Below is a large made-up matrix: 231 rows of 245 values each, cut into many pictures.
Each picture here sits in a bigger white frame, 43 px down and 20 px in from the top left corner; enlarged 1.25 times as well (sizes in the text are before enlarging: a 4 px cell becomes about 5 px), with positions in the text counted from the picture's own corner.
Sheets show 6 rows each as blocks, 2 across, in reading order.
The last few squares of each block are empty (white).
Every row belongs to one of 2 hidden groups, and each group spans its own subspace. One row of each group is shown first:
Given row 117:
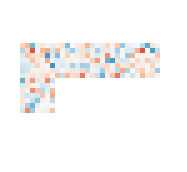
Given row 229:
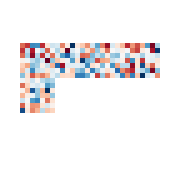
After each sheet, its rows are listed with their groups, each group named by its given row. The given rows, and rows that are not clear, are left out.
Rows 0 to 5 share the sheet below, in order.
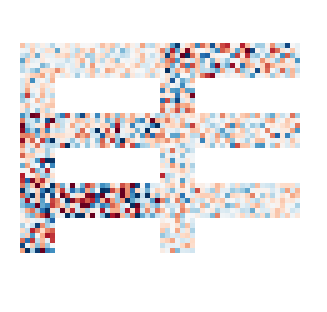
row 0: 229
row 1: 229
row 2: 117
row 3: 229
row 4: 229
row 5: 229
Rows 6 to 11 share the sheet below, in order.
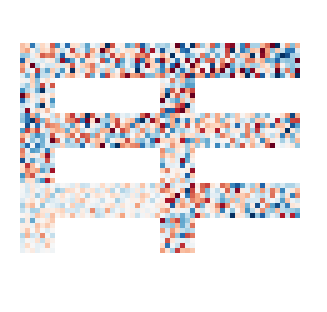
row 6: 229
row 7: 229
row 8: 117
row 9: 117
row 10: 229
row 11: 229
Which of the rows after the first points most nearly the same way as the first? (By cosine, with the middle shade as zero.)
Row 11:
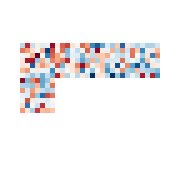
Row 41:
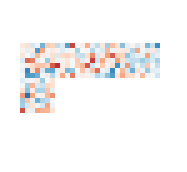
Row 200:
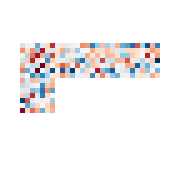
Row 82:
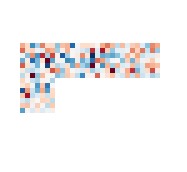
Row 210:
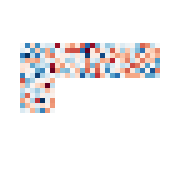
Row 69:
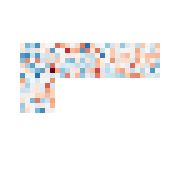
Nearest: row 200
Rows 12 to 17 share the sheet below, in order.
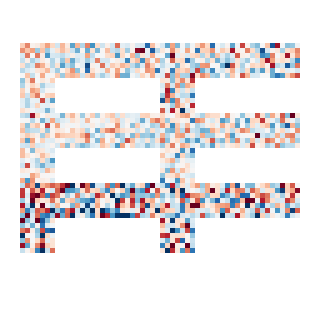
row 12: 117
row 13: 229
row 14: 117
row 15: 229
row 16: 229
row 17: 117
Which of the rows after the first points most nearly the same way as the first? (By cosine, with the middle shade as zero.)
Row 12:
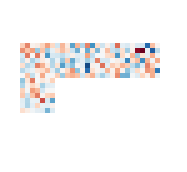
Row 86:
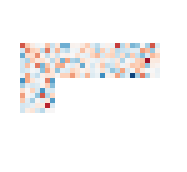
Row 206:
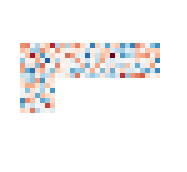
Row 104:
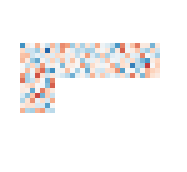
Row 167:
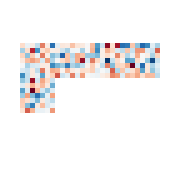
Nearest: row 86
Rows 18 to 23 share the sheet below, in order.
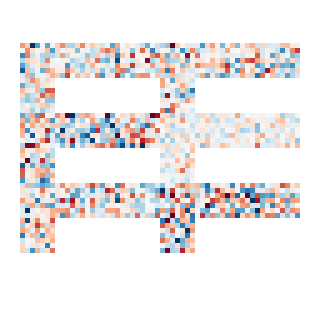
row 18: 117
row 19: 117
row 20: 229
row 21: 117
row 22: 117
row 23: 117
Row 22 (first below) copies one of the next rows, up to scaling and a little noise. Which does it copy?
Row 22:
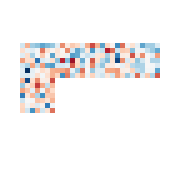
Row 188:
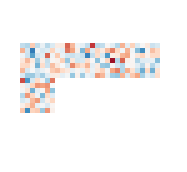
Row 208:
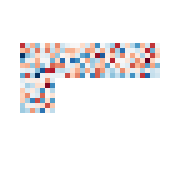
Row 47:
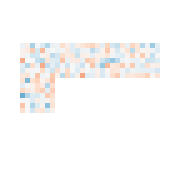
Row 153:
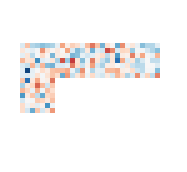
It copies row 153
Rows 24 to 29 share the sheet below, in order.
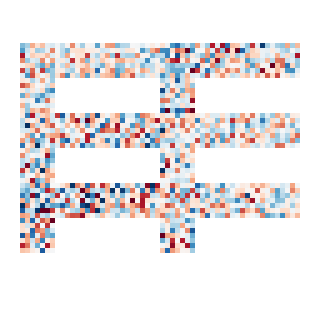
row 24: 117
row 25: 117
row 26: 117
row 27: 229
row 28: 229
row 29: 117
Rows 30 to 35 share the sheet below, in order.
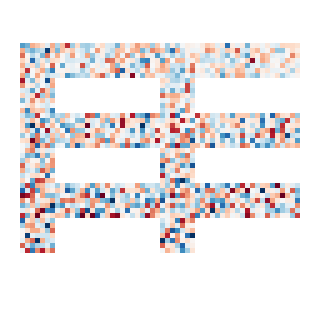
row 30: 117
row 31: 117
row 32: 229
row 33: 229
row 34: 117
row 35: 229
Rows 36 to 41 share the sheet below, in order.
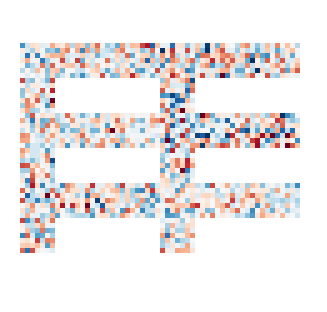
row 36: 117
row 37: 117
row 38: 117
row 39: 117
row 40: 117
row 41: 229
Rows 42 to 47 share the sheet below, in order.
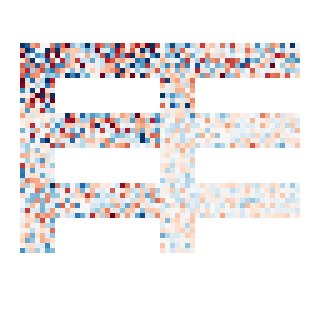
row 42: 117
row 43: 117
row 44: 229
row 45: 229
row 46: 229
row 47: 117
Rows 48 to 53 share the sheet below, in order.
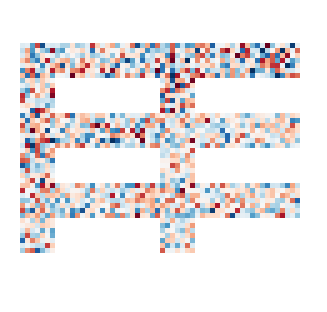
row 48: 229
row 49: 229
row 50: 229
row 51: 117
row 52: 229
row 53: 229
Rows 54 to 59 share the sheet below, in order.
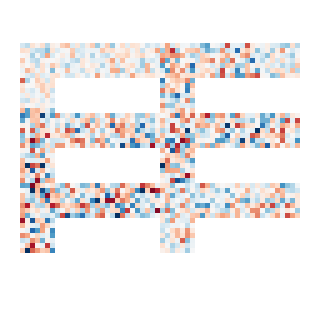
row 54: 117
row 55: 117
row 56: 229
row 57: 229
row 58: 117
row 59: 117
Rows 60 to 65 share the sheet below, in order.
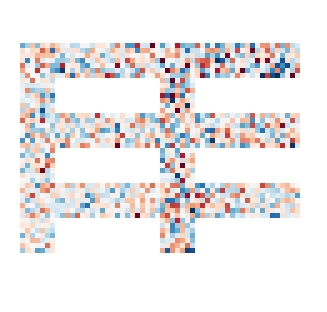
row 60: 229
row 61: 229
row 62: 117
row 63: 229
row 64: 229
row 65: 117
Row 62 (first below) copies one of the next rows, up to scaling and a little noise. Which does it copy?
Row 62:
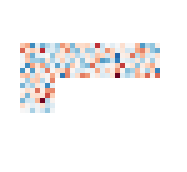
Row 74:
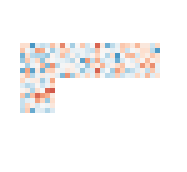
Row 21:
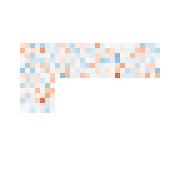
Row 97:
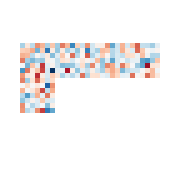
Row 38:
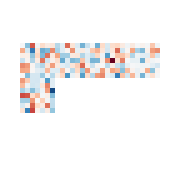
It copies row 21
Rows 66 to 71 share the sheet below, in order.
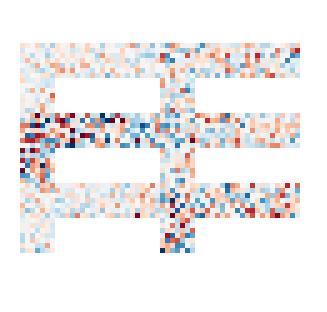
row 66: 229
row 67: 117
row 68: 229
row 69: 117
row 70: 229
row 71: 229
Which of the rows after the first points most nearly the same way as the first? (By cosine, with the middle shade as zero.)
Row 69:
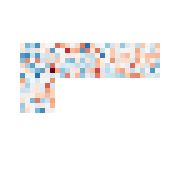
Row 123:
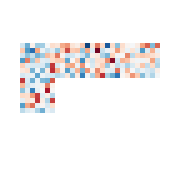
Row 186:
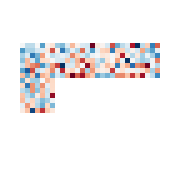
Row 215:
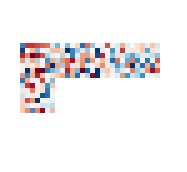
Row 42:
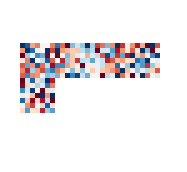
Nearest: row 123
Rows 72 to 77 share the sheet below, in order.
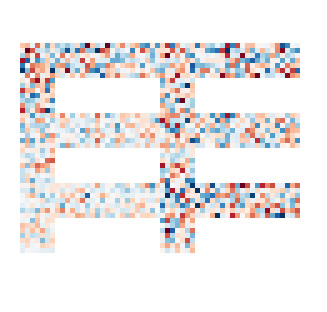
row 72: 117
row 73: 117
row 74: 117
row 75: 117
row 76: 229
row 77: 229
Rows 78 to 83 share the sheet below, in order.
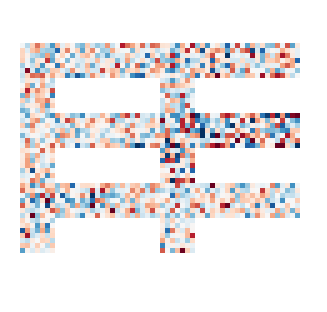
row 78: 229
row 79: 229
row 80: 229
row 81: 229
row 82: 229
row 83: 229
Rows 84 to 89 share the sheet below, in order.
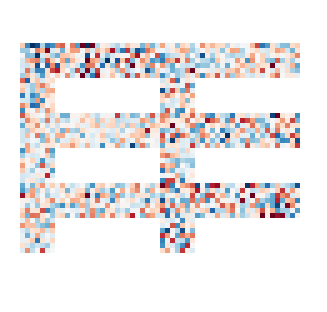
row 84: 117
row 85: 117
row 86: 117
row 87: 229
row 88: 117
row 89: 229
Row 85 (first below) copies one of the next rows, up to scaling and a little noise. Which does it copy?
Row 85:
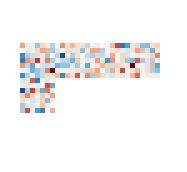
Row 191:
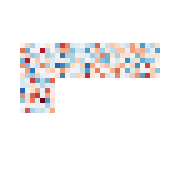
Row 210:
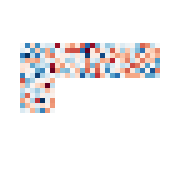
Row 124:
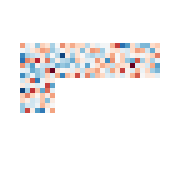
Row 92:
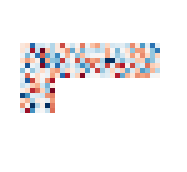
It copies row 124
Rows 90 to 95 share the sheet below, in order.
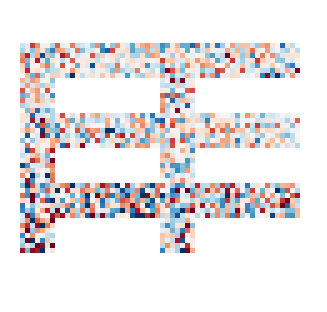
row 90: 229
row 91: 229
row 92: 117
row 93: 117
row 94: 229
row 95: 117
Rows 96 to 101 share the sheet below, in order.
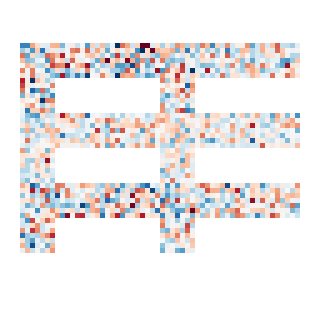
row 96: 117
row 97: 117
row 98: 117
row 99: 229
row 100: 117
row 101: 117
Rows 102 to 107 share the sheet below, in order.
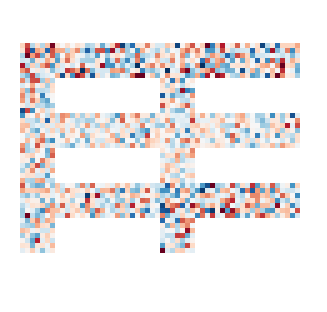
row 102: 229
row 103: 229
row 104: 117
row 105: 229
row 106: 117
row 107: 229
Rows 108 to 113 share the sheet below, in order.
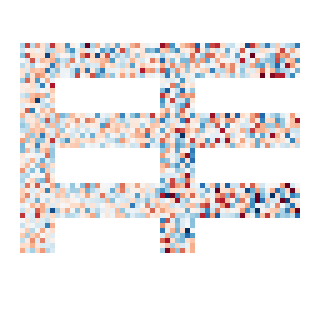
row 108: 117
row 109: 229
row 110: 117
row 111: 117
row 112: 117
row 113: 117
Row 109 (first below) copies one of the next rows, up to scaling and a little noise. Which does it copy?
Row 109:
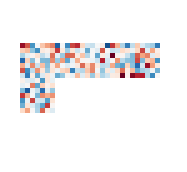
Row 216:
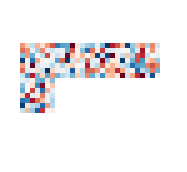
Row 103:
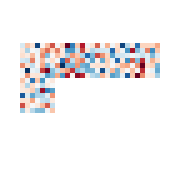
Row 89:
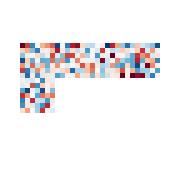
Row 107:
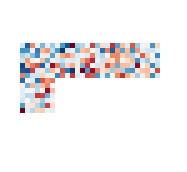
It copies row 89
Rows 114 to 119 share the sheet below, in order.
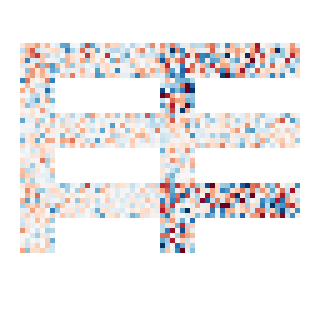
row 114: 117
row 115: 117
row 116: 229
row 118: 117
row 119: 229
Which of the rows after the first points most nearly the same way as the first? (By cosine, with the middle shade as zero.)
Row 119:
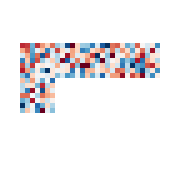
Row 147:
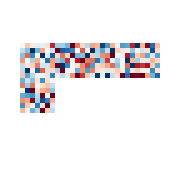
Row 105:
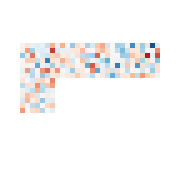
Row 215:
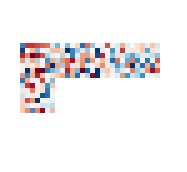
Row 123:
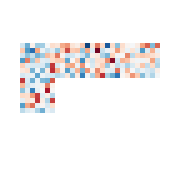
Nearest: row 147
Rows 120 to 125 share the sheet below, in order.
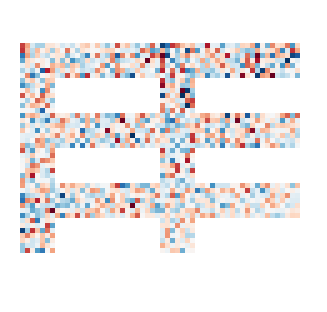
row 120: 117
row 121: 117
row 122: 117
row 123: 117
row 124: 117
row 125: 229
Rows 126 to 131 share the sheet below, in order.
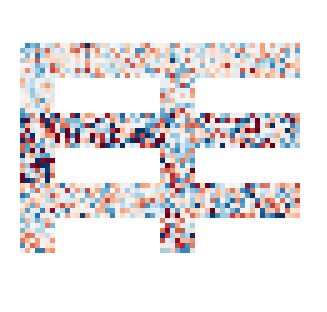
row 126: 117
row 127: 229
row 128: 229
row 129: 117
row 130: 117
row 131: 229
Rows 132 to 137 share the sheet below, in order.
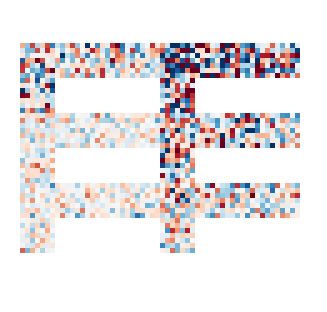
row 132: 117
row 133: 117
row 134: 117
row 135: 117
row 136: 229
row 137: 229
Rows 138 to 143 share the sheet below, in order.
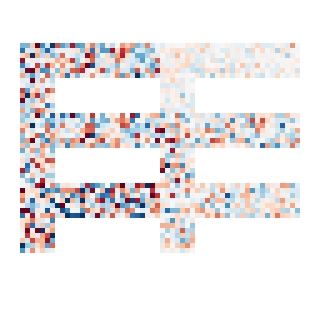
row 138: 229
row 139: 229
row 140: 229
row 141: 229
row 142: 229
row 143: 229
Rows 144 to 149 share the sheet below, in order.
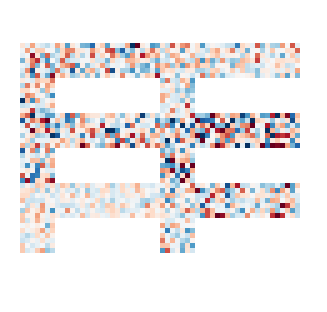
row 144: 229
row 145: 117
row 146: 117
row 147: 229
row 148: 117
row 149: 229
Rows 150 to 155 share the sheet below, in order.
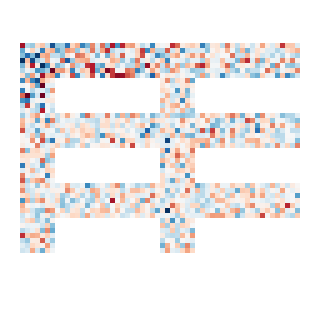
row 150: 229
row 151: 117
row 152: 117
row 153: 117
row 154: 117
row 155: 229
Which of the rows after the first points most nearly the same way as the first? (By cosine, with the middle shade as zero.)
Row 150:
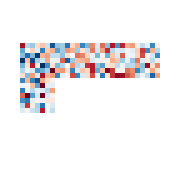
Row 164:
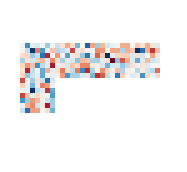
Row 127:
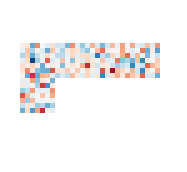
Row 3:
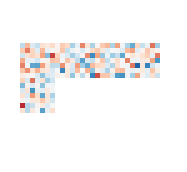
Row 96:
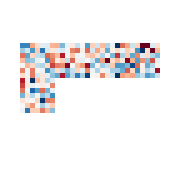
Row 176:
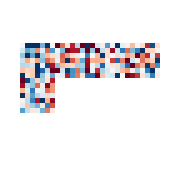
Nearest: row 127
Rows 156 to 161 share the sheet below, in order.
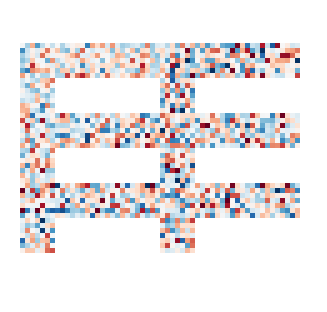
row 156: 229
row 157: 229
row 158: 117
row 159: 229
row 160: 229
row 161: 117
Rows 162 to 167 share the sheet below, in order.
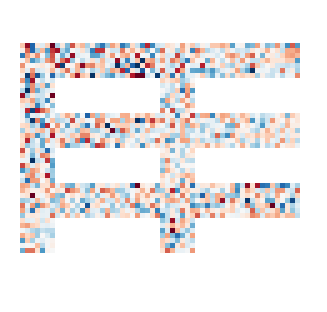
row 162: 229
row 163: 229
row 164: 117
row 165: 229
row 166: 229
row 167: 117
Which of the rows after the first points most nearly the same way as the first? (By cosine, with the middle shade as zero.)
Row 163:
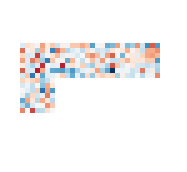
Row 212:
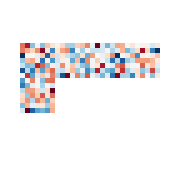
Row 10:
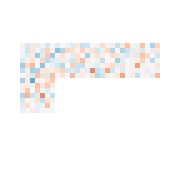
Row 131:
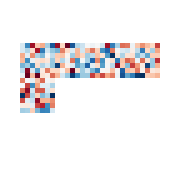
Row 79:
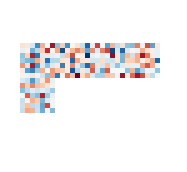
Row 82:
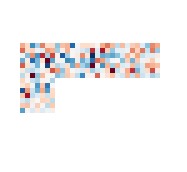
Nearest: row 212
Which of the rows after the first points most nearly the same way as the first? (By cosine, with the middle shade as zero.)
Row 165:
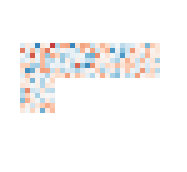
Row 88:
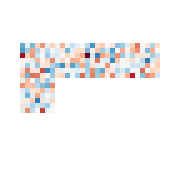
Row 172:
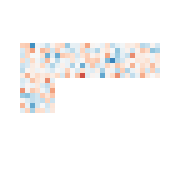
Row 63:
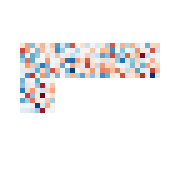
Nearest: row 172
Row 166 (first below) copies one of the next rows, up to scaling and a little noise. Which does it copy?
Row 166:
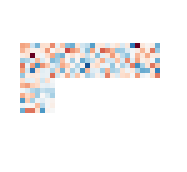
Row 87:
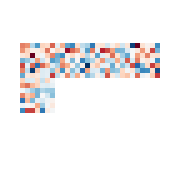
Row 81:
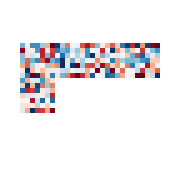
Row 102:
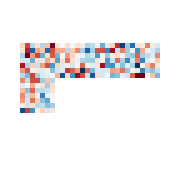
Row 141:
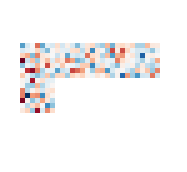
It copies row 87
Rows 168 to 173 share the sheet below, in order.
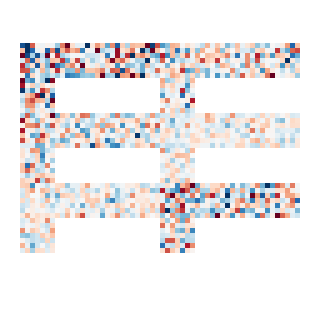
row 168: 117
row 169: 117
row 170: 229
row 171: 117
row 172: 117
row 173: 229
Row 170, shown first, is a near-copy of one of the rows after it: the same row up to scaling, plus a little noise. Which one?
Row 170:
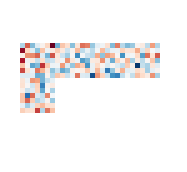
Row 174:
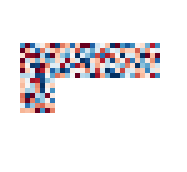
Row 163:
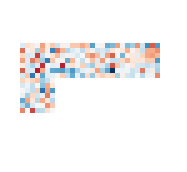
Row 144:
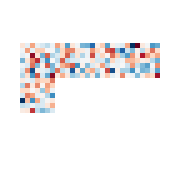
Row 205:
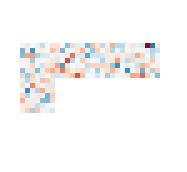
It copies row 174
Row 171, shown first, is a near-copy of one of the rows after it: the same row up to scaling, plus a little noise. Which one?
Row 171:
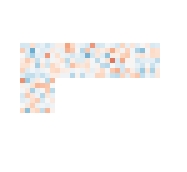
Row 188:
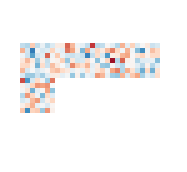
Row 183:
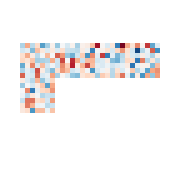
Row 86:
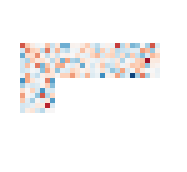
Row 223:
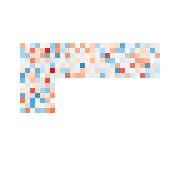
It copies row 188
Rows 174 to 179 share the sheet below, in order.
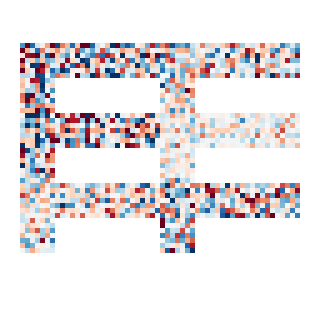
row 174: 229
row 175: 117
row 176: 117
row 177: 229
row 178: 117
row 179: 117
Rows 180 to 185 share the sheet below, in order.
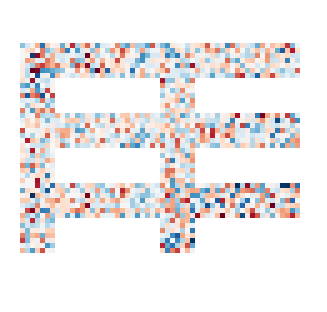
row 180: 229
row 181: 117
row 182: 229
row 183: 117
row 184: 229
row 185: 117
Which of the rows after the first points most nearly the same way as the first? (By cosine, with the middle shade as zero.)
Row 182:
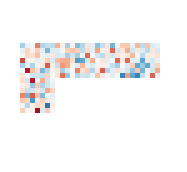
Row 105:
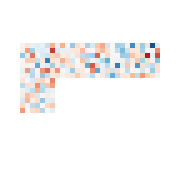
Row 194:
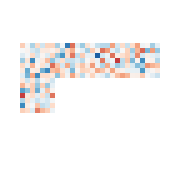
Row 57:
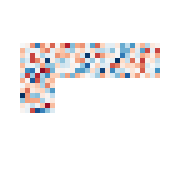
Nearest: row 194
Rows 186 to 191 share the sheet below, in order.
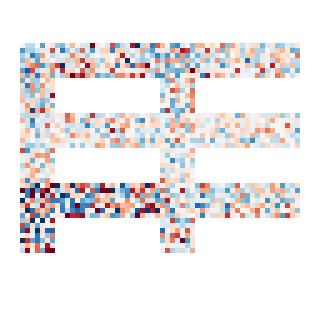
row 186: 229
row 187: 117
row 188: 117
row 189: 229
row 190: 229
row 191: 117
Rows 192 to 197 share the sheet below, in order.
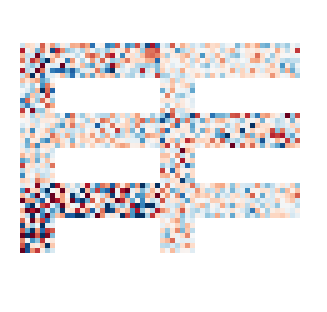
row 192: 229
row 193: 117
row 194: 229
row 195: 229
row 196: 229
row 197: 229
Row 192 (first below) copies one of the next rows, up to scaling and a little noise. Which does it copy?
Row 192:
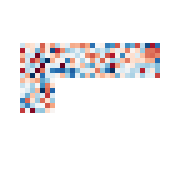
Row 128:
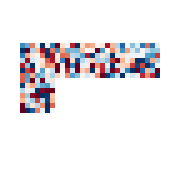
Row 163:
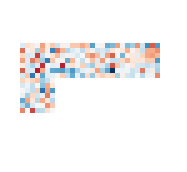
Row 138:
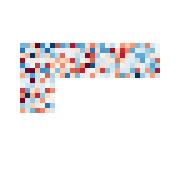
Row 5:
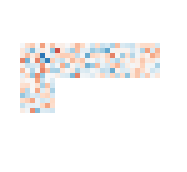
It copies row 163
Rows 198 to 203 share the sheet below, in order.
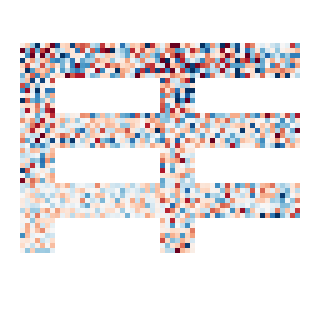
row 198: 229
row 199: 117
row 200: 229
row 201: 229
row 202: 229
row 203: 229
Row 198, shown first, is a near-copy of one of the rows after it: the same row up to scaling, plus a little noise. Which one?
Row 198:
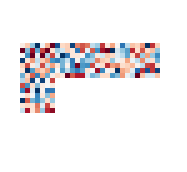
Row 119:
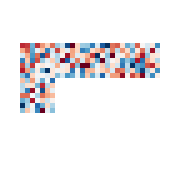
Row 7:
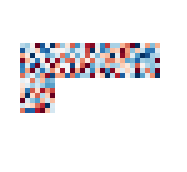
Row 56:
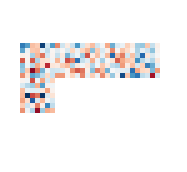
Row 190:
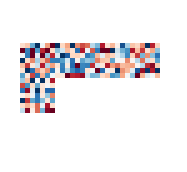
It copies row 190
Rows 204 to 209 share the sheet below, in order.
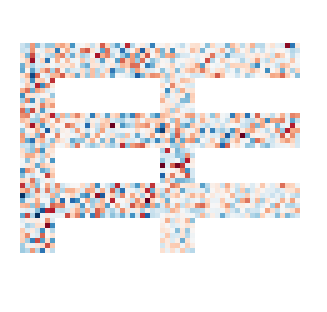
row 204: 229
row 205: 229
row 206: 229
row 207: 117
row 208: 117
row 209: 117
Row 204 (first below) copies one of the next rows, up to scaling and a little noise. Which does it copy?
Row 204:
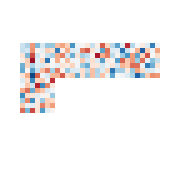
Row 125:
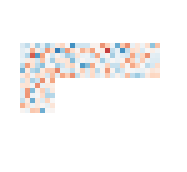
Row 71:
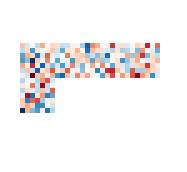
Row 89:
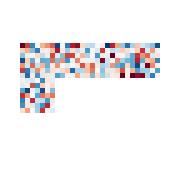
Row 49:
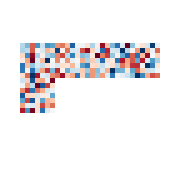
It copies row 49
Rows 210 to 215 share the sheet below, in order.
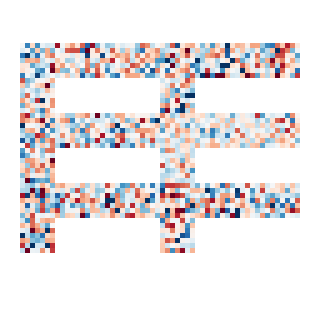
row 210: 117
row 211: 229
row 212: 117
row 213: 117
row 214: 117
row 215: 117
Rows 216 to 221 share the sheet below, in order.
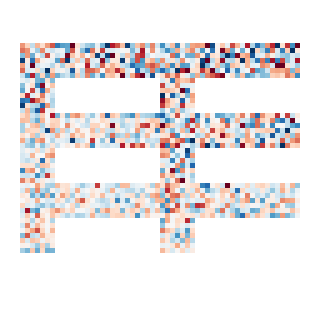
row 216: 229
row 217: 229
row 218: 229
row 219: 117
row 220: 229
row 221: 117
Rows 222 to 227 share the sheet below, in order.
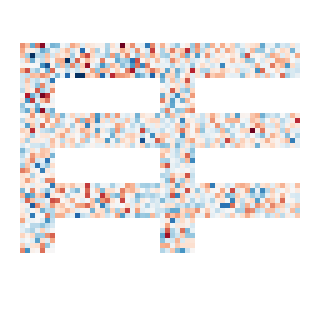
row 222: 229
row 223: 117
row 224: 117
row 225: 117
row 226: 229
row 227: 229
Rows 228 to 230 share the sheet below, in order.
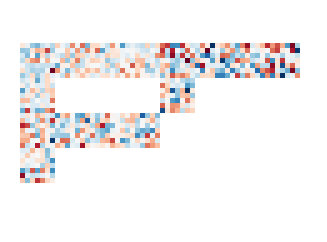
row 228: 117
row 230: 117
